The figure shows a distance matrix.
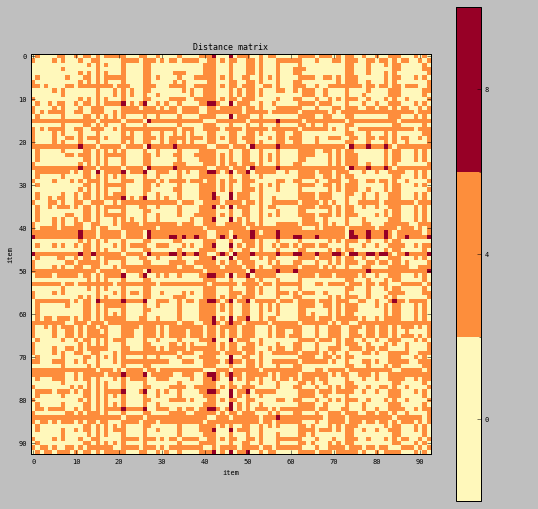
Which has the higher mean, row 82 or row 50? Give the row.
50
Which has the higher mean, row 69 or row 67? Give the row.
69
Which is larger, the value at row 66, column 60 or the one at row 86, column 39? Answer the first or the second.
the second
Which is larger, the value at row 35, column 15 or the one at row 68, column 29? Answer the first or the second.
the first
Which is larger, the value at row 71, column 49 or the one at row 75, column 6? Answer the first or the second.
the second
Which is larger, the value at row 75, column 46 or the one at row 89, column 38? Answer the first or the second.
the first
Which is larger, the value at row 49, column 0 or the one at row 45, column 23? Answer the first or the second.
the first
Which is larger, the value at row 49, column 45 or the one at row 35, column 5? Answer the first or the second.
the first
